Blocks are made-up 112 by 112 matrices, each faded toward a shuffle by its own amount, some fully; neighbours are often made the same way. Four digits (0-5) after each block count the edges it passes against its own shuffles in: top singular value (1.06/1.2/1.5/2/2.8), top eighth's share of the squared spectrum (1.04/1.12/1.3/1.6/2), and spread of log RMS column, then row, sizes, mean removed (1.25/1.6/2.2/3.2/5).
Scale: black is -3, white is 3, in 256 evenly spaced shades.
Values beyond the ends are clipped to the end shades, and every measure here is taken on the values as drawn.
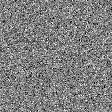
2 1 0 0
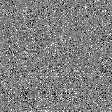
3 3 1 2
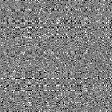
5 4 3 3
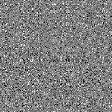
4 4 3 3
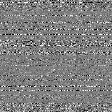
2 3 0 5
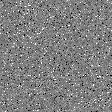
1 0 0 0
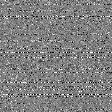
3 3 0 4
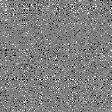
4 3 3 3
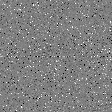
2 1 0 1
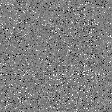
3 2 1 2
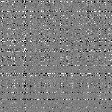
4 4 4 4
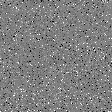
0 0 0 0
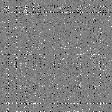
4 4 3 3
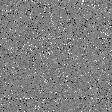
2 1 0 1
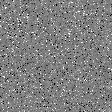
0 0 0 0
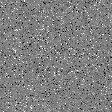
1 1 1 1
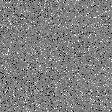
1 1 0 1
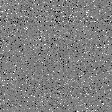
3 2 1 1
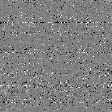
3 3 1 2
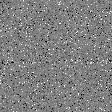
1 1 0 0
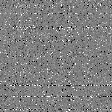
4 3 2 3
